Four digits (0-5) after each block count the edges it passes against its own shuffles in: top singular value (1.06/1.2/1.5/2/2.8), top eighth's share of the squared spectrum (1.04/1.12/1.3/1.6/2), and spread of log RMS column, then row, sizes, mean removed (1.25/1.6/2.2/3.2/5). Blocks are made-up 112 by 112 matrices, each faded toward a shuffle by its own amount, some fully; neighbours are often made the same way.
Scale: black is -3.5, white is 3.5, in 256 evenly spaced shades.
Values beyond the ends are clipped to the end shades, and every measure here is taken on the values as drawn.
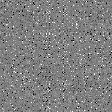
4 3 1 1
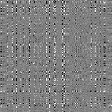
5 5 4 3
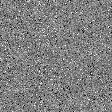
0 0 1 0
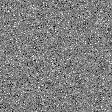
0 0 0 0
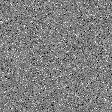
0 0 0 0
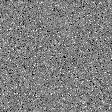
0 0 0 0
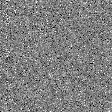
0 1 1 0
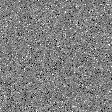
0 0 0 0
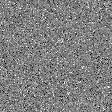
0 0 0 0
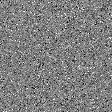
0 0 1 0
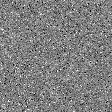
0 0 0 0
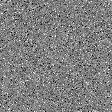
0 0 0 0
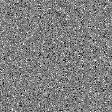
0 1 3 0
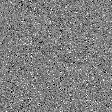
0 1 2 0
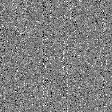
1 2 3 0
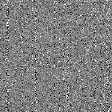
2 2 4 0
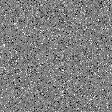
3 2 1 0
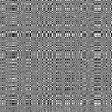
5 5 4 4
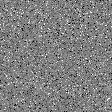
2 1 0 0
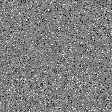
3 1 0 0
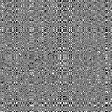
5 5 4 4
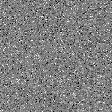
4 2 0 1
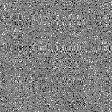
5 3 2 2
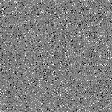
4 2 1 1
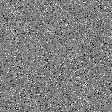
3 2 0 0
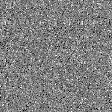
3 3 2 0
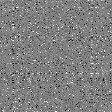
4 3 2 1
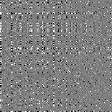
5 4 3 3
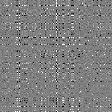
5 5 3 3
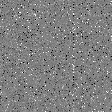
3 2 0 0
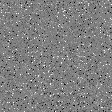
2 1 0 0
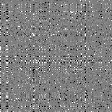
5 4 3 3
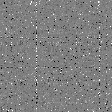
4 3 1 1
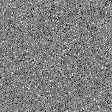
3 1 0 0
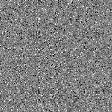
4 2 1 1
